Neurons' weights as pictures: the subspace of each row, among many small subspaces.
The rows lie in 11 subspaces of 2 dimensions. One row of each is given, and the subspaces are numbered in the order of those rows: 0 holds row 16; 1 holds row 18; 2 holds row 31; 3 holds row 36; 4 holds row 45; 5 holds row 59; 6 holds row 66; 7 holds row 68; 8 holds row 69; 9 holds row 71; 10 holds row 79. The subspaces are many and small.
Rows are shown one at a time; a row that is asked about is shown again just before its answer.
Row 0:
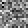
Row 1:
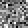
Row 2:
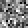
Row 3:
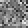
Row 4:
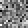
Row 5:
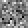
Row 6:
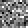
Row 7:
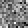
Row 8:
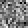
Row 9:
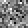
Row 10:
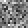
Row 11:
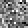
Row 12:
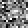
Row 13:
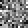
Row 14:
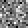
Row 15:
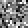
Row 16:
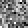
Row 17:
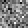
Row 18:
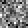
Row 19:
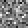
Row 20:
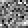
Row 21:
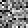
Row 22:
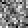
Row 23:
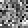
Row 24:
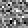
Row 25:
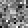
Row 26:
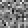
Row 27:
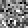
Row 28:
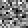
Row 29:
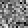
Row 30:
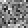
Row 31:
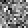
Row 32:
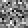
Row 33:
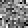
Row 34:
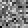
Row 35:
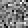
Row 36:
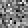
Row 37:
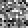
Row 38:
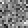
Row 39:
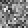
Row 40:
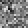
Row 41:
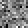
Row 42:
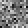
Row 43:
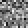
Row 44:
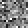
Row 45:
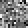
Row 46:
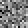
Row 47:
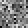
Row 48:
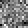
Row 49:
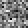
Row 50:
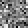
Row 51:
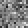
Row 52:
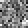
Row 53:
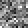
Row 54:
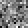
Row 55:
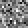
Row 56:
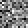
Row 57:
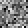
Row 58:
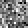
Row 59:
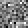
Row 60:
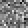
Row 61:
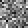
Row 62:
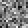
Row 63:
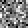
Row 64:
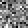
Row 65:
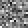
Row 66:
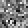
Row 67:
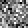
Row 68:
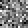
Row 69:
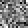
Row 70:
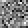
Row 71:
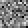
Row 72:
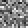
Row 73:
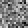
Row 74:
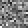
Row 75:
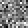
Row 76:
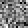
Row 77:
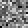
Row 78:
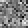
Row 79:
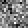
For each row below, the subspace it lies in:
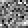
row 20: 9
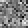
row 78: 7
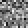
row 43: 5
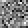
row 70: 9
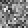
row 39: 2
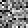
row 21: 8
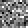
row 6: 9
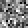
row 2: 6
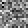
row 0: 8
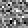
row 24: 3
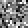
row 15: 3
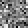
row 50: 8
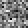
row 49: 4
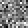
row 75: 8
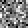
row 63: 1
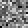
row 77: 6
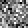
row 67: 10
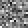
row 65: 6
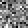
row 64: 5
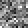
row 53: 3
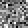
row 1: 5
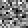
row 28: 1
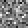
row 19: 1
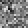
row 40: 2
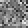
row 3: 7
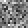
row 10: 2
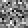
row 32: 10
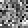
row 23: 7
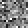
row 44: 4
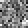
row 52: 7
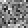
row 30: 2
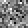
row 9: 10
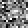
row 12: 4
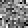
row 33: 4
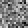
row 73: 0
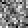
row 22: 1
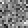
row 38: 9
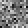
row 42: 10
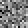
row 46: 9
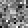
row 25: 3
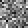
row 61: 4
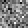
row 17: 10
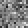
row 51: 0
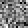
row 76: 8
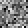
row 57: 2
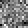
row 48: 9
